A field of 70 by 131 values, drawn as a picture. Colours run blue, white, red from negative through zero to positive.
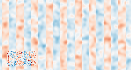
Stripes: upright, repeating 9 times. Odd patch: rougher, in the bottom left. Roughest part: bottom left.
